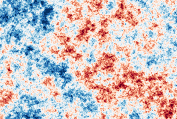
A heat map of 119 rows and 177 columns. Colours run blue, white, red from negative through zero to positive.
Mirror symmetry: none. Histogram: bell-shaped. Odd rows or columns: none. Ninth with the lowest average: top left. Average level on the scale: 50%. Stripes: none.
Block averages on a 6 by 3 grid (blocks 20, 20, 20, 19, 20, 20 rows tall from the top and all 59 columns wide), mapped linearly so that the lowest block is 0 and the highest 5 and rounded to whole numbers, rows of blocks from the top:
0 4 3
1 4 3
2 4 3
2 4 4
3 3 5
2 3 4
